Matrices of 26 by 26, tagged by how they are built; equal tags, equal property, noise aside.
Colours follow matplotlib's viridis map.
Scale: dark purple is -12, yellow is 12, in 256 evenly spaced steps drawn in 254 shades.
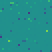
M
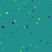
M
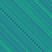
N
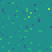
M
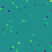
M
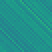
N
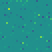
M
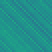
N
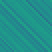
N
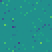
M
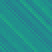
N
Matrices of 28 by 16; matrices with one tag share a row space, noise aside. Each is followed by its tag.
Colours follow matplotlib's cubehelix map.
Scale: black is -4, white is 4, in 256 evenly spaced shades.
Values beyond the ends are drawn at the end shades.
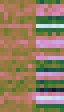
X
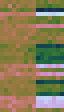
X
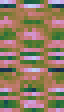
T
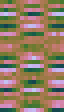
T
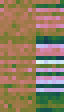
X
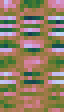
T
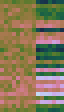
X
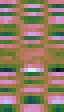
T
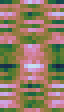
T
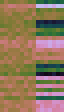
X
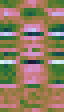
T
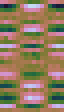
T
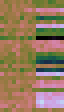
X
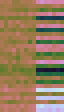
X
